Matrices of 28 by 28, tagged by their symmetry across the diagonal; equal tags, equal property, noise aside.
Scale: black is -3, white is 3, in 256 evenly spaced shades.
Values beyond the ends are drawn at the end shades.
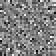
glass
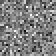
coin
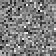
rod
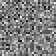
coin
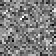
rod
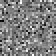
glass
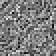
coin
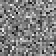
glass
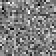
glass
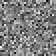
glass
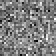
rod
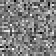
rod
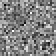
coin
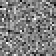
rod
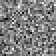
glass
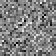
coin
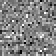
rod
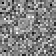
coin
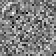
coin
